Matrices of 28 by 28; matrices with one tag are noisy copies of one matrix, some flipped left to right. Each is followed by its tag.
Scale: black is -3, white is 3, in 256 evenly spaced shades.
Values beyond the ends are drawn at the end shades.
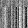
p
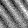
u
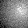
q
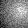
q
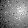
q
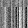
p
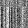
p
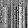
p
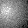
q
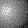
q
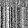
p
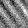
u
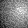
q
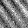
u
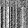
p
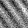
u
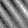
u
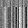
p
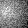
q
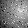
q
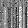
p
